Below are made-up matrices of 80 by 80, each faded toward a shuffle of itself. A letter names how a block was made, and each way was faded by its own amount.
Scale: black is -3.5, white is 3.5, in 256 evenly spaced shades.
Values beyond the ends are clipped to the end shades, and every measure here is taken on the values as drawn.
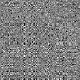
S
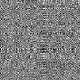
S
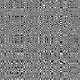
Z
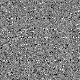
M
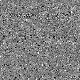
M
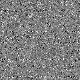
M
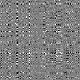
Z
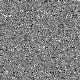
M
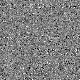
M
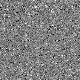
M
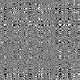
Z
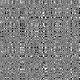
Z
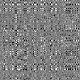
Z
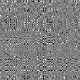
Z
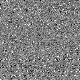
M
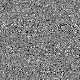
M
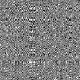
S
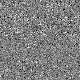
M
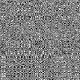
S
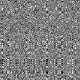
S
